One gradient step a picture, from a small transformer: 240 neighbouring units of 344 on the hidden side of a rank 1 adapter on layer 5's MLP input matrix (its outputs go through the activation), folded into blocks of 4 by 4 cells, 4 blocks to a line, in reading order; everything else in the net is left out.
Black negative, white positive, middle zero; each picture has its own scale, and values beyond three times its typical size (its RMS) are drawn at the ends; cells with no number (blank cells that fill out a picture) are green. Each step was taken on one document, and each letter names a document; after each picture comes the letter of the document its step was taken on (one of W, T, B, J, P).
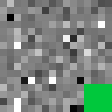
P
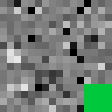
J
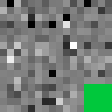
J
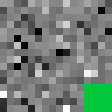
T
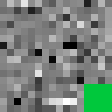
J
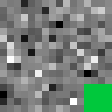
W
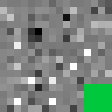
P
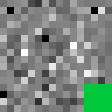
W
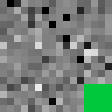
J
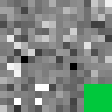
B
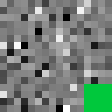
T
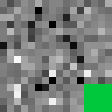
J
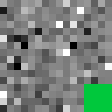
T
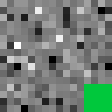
T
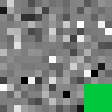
P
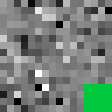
W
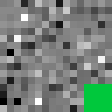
W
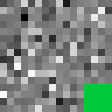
W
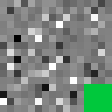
W
